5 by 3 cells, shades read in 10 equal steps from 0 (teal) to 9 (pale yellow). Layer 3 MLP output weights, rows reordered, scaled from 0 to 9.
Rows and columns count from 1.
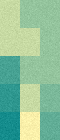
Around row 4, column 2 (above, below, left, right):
5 9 1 4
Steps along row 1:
down same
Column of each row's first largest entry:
1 1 2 2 2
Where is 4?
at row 4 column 3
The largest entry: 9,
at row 5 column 2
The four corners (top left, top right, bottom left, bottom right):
7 5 0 3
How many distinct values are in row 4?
3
